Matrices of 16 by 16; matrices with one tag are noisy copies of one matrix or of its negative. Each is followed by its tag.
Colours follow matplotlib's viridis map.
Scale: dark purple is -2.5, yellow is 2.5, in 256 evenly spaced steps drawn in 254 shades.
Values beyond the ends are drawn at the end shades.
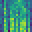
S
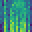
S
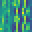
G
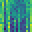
S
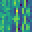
G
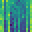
S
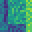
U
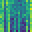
S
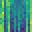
S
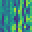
G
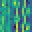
G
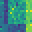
U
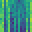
S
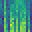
S
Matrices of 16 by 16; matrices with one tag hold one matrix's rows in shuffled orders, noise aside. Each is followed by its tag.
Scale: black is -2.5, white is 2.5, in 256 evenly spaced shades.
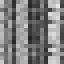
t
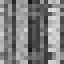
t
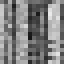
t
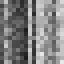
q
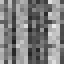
t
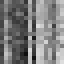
q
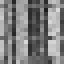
t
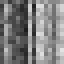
q
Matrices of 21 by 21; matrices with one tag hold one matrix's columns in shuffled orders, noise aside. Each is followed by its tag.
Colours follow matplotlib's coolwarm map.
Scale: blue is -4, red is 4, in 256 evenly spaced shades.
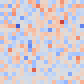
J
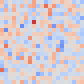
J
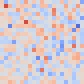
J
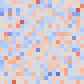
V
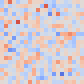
V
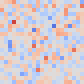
J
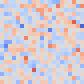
J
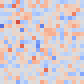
J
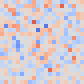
J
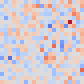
J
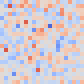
J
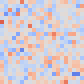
V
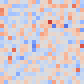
J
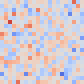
V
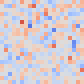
J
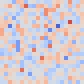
J
